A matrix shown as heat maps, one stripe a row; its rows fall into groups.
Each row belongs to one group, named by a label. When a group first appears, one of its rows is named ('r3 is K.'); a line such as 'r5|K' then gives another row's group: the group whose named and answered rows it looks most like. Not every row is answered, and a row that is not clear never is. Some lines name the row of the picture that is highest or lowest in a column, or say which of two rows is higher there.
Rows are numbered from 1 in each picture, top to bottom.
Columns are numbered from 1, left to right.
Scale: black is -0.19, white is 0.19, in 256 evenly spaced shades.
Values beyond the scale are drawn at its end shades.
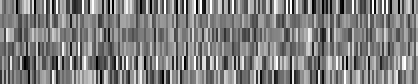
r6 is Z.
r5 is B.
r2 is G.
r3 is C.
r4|G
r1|C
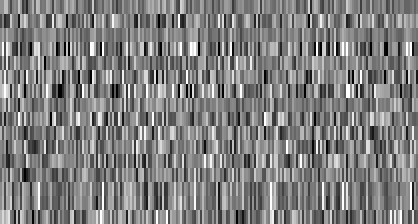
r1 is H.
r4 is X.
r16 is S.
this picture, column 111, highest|12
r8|S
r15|X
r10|G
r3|X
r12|B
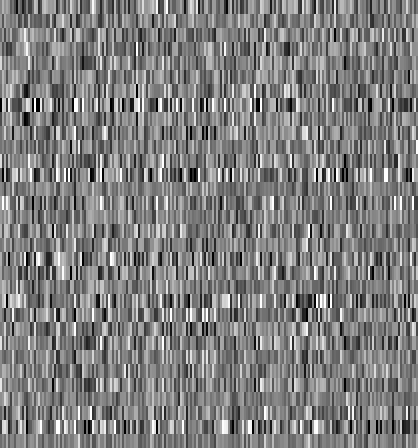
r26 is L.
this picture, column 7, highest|23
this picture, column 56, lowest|8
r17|H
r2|G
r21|S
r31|H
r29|H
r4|B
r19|H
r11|G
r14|L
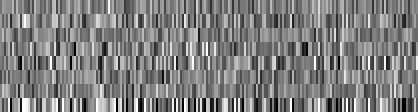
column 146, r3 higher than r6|Yes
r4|L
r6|Z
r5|G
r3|X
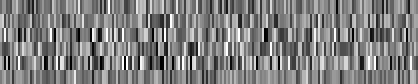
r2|Z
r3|G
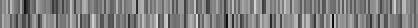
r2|X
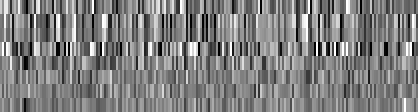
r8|B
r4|X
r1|H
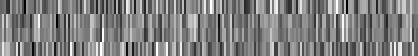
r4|S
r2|X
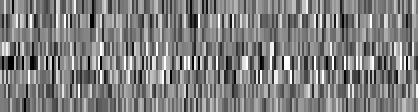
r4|S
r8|B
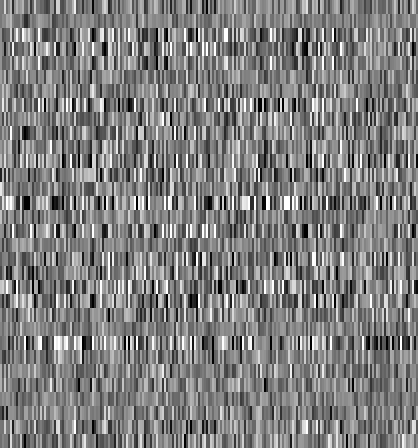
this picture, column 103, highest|8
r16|S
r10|B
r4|L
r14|Z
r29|X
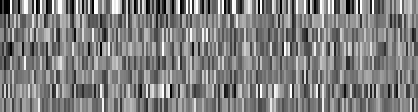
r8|X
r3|L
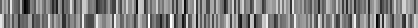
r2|Z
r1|B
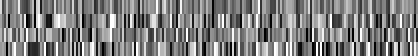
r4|C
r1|H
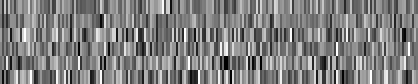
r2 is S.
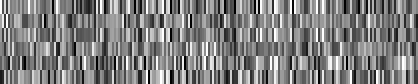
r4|L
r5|B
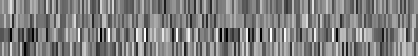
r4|B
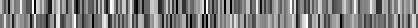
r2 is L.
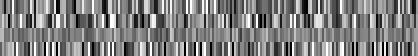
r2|H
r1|L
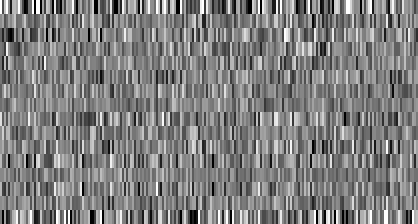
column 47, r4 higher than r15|No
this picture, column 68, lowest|9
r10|X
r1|H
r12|H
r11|C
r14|H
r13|S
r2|C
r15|C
